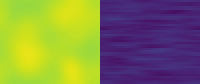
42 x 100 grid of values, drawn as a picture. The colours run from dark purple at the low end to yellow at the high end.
The table splits into one row of 2 panels. Panel 1,1: very high, smooth, faint in contrast. Panel 1,2: very low, streaked across, faint in contrast.
